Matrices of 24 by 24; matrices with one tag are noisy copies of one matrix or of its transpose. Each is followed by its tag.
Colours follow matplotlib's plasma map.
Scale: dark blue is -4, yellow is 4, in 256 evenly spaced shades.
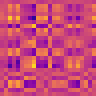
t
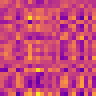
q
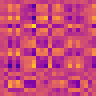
t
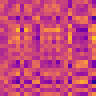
q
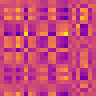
t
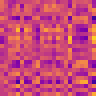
q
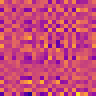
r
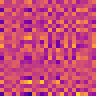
r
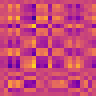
t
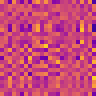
r
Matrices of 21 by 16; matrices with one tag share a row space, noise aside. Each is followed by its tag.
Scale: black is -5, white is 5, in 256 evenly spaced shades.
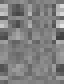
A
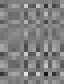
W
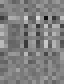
W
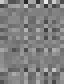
W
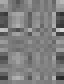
A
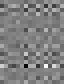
W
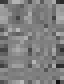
A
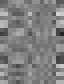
A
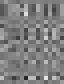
W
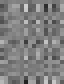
W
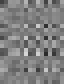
W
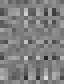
W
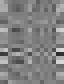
A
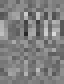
W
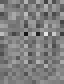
W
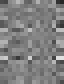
A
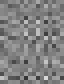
W
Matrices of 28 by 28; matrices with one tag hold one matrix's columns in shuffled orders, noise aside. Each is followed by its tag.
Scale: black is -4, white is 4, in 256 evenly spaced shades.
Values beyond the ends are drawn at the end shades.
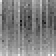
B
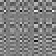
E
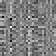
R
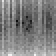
B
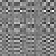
E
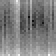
B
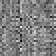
R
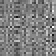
R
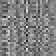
R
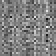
R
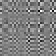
E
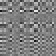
E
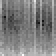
B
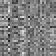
R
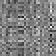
R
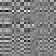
E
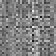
R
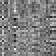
R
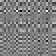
E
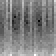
B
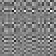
E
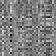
R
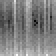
B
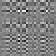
E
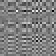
E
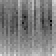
B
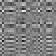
E
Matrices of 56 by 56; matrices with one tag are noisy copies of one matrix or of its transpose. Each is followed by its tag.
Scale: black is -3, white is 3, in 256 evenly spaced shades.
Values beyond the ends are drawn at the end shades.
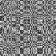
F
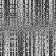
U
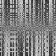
U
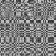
F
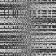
U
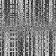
U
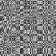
F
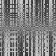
U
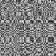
F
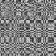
F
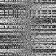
U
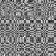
F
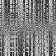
U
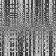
U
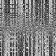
U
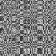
F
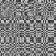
F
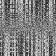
U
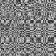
F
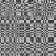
F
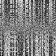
U
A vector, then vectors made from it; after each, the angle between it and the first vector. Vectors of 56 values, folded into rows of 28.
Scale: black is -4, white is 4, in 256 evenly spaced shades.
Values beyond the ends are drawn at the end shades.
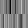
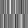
nearly opposite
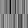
nearly parallel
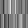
nearly opposite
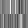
nearly opposite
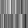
nearly opposite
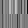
partly opposed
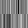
partly opposed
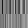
partly aligned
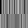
orthogonal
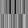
nearly parallel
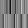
nearly parallel
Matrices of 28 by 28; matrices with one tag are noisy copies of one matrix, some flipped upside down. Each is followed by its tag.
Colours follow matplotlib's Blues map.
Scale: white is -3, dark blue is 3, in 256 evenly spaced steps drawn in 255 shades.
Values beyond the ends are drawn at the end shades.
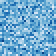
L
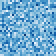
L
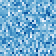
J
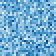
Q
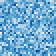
L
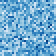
Q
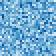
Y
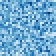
Y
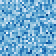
Y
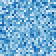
L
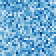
Q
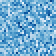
J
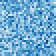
Q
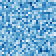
Y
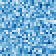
Y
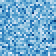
L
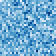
J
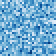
Y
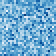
Q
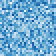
L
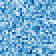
Y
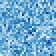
J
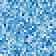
J
